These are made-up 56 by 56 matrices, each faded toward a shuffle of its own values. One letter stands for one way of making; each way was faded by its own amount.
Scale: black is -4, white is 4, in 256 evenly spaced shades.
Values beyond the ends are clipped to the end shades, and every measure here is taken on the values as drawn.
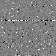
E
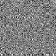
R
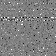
E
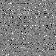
E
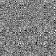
R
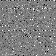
E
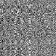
R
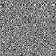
R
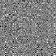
R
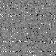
E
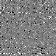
E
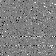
E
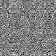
R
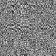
R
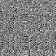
R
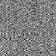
R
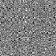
R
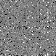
E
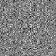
R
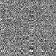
R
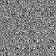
R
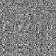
R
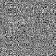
R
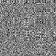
R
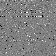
E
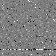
E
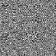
R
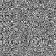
R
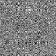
R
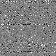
E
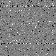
E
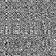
R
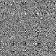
R
